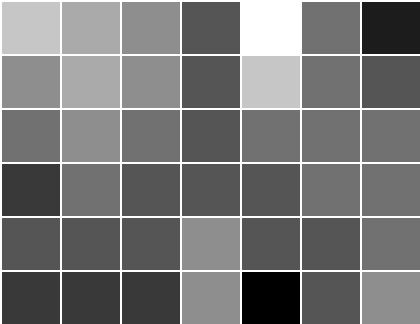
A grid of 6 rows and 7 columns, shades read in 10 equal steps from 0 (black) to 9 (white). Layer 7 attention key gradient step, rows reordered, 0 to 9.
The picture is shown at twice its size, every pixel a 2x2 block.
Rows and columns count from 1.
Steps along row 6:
same same up down up up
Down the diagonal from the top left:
7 6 4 3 3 3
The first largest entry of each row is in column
5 5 2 2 4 4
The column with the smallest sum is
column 7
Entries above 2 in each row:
6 7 7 6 7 3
